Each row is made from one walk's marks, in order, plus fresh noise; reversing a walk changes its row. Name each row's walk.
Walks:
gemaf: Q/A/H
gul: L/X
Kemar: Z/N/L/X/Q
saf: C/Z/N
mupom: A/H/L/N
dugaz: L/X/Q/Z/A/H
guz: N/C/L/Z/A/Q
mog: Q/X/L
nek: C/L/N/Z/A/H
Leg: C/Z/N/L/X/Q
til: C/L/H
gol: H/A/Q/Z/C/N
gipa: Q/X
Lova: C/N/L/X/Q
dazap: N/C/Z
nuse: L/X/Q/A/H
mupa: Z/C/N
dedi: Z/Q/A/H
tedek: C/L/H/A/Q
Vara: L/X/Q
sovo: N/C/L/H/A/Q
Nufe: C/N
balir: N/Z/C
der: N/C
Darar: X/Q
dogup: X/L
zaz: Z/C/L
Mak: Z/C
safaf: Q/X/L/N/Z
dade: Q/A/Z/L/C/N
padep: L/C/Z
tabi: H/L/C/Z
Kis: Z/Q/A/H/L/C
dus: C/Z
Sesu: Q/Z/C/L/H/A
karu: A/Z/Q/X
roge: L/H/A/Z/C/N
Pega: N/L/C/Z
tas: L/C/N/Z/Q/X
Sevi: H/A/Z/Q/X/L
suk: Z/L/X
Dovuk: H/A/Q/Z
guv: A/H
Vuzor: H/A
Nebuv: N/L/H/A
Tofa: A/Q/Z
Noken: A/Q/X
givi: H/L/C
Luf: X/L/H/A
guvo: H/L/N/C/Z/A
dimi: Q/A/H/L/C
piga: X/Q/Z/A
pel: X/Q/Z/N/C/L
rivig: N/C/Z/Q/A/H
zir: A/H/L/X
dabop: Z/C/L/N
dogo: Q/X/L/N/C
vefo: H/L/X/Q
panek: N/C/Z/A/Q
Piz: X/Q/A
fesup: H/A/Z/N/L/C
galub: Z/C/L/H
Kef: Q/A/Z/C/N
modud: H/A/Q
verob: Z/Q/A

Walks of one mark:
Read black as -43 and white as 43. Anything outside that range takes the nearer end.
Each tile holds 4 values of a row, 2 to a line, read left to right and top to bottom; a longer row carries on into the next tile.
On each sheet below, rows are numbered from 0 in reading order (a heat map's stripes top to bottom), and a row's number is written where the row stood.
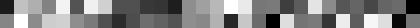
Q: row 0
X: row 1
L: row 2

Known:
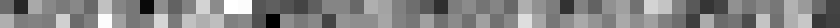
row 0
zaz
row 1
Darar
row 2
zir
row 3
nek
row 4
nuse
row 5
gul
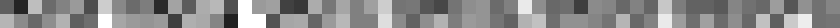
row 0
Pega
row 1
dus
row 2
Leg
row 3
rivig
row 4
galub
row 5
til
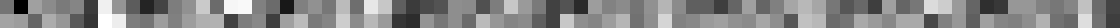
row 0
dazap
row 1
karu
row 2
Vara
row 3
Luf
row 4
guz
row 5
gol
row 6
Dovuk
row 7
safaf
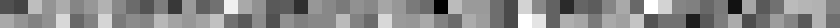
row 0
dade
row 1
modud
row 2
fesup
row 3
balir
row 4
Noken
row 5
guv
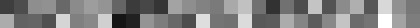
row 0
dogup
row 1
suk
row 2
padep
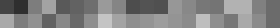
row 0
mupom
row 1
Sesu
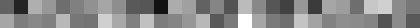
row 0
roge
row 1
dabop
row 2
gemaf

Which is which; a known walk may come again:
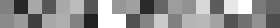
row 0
dus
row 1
verob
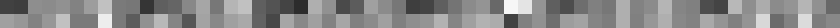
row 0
pel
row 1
vefo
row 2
Nebuv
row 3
Tofa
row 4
dimi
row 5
dade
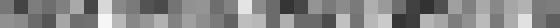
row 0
tabi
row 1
rivig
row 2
gul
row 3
Lova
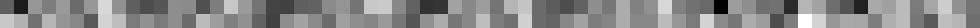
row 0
panek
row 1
Luf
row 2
dugaz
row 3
Kemar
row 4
Kis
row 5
der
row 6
Kef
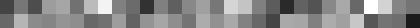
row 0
dedi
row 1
nuse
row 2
Noken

